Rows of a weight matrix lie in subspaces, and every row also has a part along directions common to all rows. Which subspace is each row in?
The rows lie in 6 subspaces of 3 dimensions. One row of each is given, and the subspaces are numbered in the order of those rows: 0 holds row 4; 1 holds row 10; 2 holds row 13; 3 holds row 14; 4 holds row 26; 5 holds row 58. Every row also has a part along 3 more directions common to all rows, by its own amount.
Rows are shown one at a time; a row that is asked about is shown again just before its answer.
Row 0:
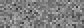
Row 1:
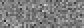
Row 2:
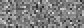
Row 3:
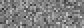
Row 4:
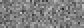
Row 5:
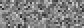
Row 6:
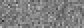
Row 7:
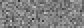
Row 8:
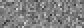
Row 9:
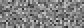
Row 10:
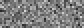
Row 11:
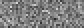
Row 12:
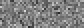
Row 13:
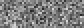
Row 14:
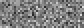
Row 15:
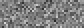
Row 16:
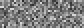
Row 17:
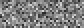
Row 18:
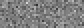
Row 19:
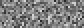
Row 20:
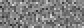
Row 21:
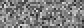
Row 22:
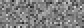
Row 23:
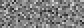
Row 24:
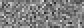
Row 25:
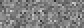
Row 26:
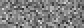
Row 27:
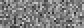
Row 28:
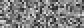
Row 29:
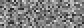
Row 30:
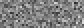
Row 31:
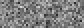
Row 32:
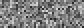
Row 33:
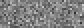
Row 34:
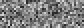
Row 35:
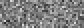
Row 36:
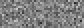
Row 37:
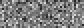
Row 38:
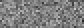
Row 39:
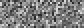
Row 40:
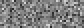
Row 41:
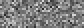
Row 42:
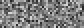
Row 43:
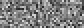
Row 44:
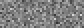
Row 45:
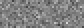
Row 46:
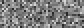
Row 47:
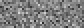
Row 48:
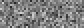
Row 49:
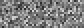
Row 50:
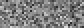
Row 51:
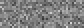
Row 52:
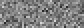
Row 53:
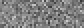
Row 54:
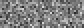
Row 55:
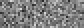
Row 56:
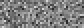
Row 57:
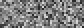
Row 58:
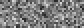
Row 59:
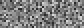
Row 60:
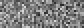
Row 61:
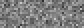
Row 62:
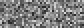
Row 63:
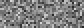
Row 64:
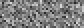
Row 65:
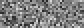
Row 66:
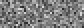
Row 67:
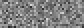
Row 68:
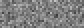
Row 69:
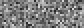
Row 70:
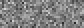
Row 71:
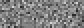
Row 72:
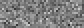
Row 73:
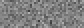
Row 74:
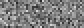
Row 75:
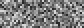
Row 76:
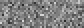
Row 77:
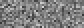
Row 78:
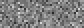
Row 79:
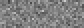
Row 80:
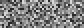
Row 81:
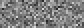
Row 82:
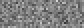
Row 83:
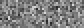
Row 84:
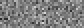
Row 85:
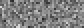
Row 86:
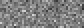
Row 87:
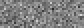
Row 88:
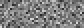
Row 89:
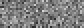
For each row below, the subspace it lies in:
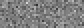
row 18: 4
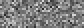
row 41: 1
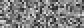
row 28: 2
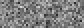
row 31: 3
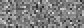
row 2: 2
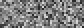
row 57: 0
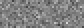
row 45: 5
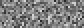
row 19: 0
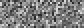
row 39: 0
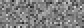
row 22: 5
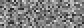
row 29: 1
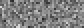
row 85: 5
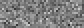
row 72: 4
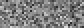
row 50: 2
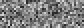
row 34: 1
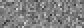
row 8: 0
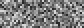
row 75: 1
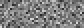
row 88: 1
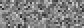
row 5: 5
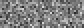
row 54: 4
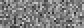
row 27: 2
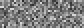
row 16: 1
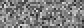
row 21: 5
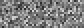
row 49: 3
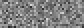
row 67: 4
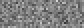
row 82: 4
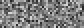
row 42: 4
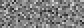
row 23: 1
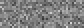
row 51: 5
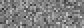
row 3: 1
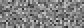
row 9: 5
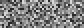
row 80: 1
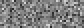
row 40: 1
